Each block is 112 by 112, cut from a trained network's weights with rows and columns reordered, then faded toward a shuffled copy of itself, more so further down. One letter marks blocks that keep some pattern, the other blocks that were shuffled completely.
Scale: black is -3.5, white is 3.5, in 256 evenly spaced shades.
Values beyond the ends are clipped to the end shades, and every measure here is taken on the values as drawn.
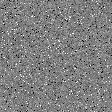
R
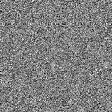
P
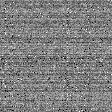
P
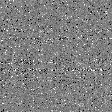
P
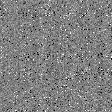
P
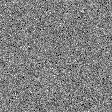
R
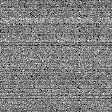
P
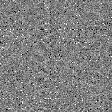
P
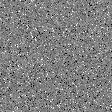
R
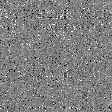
P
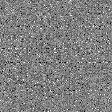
P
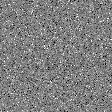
R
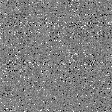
P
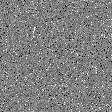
R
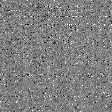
P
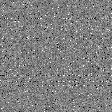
P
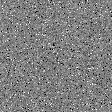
R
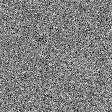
R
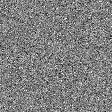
R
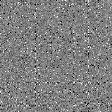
P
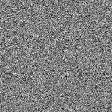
P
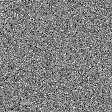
R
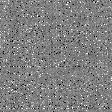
P
